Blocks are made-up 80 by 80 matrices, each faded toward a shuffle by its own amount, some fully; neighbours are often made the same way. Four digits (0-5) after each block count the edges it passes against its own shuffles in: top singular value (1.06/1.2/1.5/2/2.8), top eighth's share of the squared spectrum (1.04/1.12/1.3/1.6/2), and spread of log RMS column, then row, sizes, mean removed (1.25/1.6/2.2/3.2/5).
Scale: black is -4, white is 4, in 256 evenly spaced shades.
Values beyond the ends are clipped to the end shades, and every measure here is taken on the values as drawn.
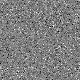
2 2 0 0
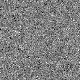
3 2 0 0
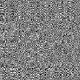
4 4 3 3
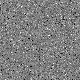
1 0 0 0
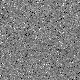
0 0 0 0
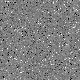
0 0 0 0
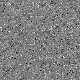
0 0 0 1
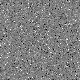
0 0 0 0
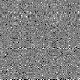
4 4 2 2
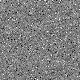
1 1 0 0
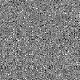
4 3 2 2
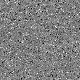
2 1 0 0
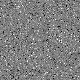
2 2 0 0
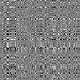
5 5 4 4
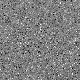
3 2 0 0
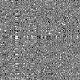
4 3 2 2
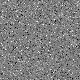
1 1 0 0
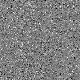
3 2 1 1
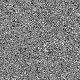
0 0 0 0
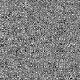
4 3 2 2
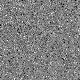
1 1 0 0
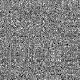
3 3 1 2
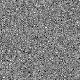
3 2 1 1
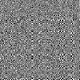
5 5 3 3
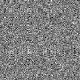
4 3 2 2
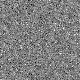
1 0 0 0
